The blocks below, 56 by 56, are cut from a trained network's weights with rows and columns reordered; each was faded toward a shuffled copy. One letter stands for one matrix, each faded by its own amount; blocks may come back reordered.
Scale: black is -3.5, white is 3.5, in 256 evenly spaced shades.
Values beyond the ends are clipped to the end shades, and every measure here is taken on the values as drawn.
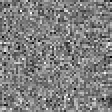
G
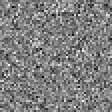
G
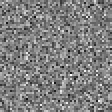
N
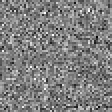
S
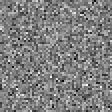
N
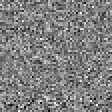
S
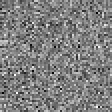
G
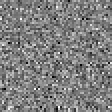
S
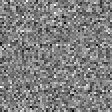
G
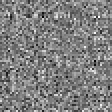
G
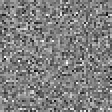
G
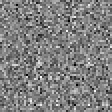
G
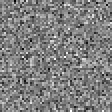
N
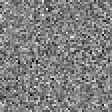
N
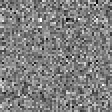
G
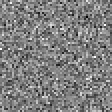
N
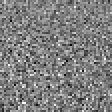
S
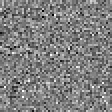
S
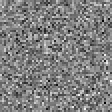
N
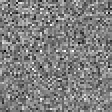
S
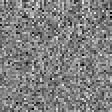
G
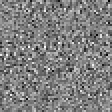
S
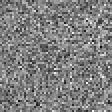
N
